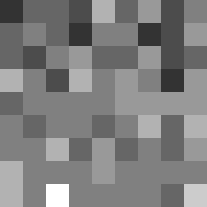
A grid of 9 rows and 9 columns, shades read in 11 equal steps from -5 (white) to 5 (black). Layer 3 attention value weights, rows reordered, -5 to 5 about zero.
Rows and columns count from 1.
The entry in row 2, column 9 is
-1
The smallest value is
-5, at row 9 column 3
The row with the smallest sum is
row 9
